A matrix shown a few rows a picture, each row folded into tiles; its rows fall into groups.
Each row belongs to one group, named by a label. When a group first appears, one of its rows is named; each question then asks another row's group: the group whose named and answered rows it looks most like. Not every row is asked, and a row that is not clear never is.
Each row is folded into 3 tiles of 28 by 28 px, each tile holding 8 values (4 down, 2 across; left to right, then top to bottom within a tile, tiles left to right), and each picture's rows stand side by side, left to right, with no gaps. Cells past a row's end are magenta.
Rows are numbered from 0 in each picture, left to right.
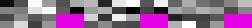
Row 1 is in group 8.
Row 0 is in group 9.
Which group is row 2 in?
9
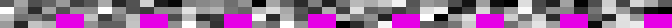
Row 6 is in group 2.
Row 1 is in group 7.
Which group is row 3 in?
2
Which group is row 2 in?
9
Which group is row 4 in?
7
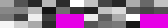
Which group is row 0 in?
8
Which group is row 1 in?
8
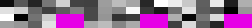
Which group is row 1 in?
9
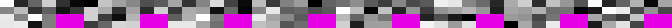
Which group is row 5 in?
9
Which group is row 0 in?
8
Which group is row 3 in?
8
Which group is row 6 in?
7
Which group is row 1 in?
2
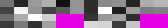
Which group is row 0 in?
8
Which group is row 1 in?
9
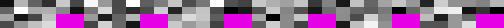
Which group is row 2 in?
8
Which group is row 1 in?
8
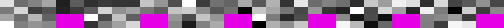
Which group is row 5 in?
2
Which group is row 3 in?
7
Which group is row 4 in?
9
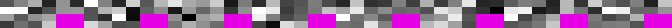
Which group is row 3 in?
2
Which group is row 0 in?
2
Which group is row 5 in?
8
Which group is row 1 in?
8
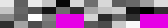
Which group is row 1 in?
7
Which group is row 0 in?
8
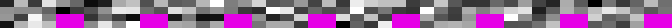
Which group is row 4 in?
7
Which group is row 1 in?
9
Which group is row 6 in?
2
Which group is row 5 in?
2
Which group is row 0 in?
7
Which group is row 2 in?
9
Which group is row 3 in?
8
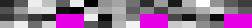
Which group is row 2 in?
9
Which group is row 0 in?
9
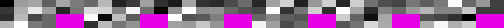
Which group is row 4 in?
2
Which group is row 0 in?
9
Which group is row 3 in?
9
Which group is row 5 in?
9
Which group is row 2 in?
2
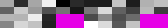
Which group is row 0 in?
8
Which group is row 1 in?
9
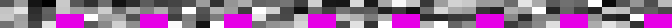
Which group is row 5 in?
9
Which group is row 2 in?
9
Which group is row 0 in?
2
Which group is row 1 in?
2
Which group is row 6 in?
7
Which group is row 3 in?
2
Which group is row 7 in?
8
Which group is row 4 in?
7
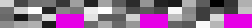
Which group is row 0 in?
8
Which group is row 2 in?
2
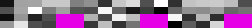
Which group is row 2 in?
7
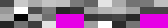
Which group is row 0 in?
7
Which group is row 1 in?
9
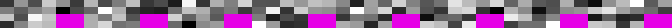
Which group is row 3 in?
9
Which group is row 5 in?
9
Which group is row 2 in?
7
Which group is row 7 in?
9
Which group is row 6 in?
2
